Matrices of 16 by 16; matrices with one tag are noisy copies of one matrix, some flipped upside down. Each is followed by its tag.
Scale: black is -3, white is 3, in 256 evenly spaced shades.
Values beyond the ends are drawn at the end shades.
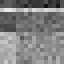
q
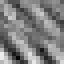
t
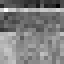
q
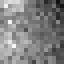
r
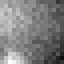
r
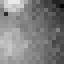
r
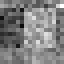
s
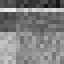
q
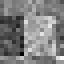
s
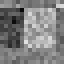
s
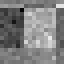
s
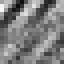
t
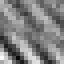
t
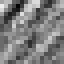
t
